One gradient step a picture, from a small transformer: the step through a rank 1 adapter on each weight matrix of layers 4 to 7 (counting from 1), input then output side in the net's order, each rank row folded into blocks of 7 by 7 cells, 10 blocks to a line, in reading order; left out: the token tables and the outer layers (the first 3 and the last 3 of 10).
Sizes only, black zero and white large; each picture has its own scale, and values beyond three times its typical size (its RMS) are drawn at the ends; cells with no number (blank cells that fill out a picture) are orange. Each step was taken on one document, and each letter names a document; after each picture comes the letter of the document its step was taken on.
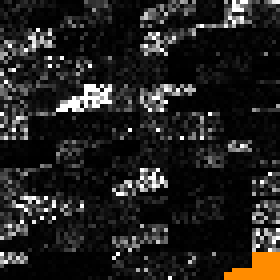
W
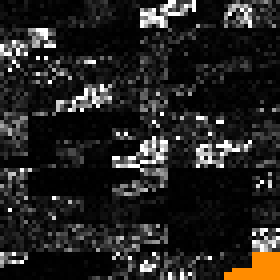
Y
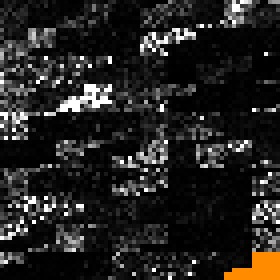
W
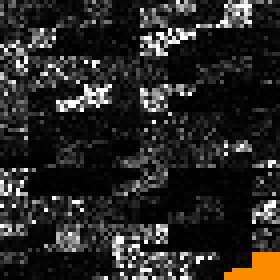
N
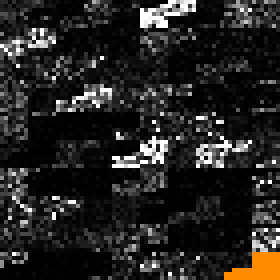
Y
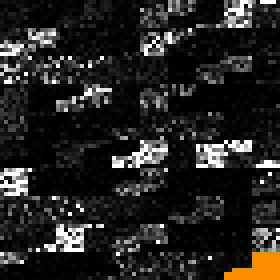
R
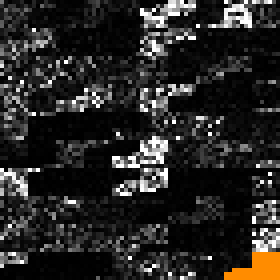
Y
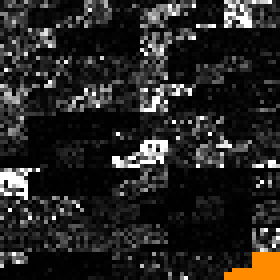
Y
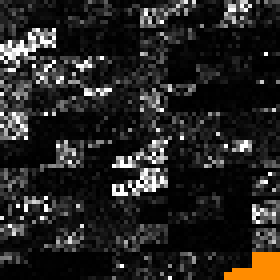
W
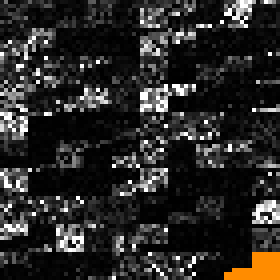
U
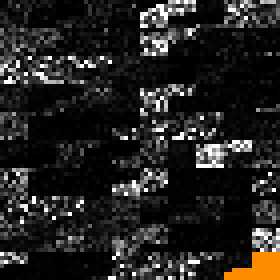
R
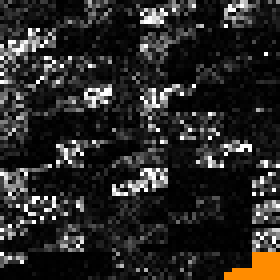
W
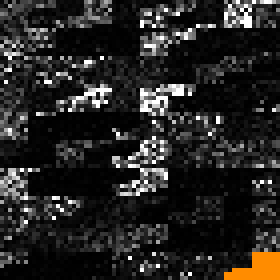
Y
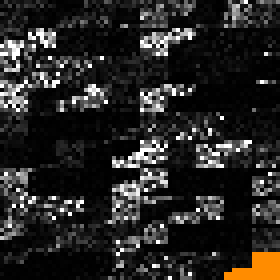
R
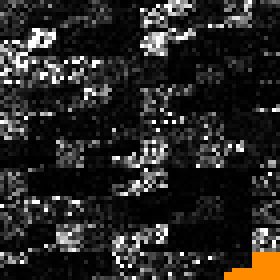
N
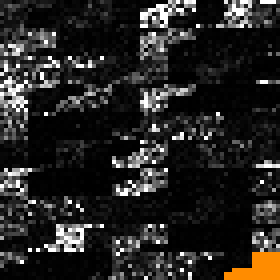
R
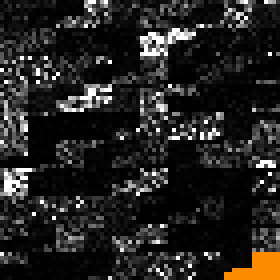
U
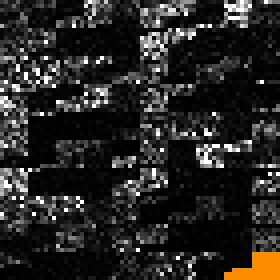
U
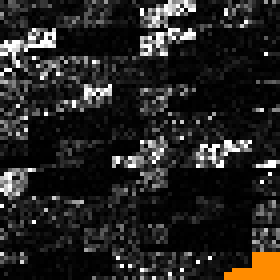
N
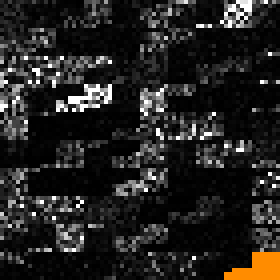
U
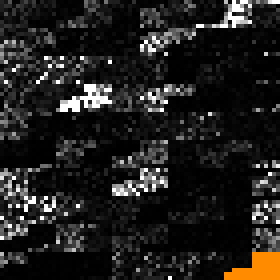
W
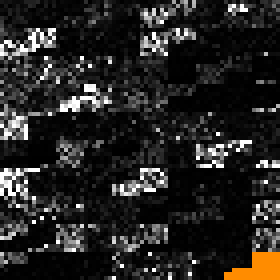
W
